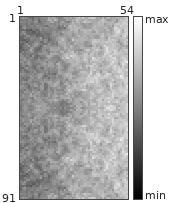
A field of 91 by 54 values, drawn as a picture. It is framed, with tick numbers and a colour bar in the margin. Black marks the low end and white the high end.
Mirror symmetry: top to bottom. Stripes: none. Slope: up to the right. Grain: blotchy.
